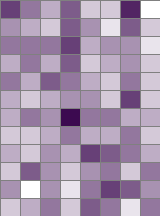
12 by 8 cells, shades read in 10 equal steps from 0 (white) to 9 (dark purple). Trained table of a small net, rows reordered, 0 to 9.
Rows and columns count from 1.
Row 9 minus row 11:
-1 2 0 2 2 -1 -1 -1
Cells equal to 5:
20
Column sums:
43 41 46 56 48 45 56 31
